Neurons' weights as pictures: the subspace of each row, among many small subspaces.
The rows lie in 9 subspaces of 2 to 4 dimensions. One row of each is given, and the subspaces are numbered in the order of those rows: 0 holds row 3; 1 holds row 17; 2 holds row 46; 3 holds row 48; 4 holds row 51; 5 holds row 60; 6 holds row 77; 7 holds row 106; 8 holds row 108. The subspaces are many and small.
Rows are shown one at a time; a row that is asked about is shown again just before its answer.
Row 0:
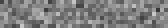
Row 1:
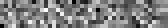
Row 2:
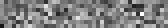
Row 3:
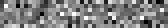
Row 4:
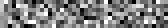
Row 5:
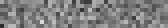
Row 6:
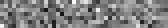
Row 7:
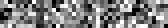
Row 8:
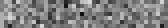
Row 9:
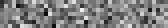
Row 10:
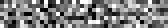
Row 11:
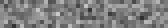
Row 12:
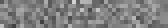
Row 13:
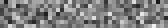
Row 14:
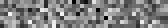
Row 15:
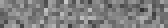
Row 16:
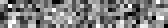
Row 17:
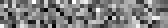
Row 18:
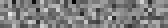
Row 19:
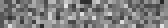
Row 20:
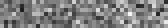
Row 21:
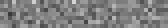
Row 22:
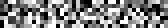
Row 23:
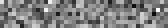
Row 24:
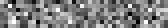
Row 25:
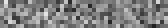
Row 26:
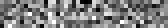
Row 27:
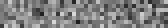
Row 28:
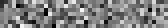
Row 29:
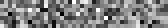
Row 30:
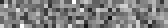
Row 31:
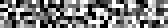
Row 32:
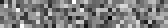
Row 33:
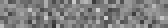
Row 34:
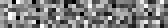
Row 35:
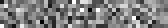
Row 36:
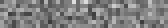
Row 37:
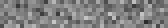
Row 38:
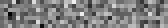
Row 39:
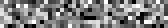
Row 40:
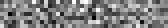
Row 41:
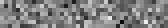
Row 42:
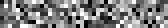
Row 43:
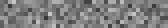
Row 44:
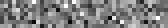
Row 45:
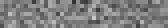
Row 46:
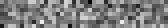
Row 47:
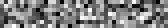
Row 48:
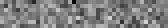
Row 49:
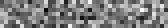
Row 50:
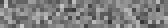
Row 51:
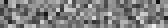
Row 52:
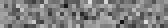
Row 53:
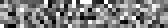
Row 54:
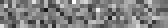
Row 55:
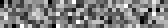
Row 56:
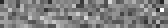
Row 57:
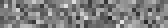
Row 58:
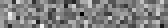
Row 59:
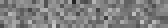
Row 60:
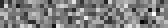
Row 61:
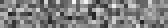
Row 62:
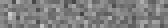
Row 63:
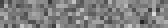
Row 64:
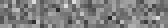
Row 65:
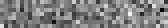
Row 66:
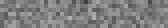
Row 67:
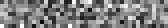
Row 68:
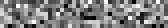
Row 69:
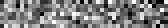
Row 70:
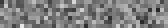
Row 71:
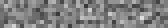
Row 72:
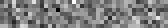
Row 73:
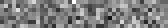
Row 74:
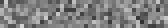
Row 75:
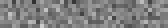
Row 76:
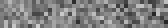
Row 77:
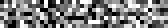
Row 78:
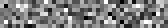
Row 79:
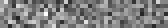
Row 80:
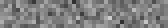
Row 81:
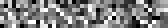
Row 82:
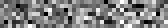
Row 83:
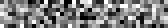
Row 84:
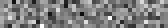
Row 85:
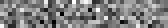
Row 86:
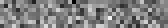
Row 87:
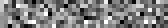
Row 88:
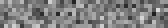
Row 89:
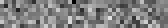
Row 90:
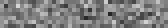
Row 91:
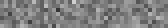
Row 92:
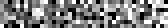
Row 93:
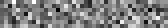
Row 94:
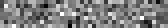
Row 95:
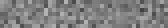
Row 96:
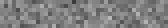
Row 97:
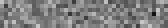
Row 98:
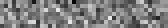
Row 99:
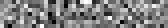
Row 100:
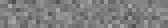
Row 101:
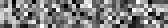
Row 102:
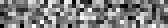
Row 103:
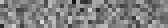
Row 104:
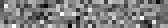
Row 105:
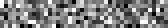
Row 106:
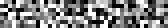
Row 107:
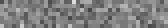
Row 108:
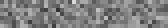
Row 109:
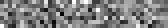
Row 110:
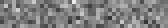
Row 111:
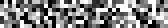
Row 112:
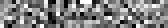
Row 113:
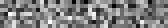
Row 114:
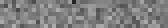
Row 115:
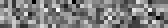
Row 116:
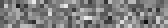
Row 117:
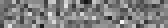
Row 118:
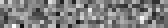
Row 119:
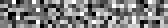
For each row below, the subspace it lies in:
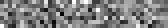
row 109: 1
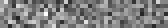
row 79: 4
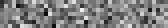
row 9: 4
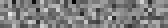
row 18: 6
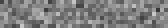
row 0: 0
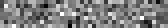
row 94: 0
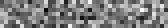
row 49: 4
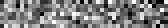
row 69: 0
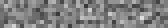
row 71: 5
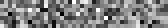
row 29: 8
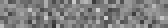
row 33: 8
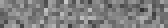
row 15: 4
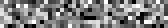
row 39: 4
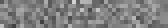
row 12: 3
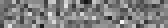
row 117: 6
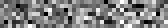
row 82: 0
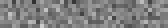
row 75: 6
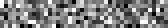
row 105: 5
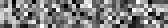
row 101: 8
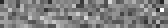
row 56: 0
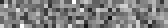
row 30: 2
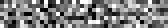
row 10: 6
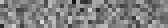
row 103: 3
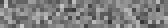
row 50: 4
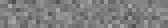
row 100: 8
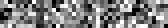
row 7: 8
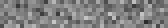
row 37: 0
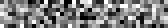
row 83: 2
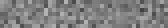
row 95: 4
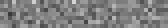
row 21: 6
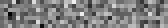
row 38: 7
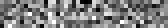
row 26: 6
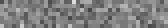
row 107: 2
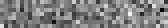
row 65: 0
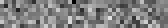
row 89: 3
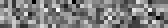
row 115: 8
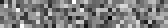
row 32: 2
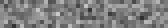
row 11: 5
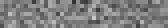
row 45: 6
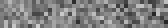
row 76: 0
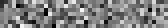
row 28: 4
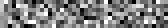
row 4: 4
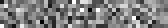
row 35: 3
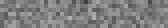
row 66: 7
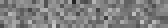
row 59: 8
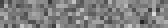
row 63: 5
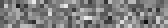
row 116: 4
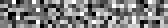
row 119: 7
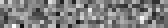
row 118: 5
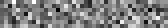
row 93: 8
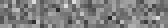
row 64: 1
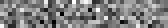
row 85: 1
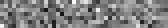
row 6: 1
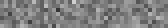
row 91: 8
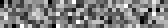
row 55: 5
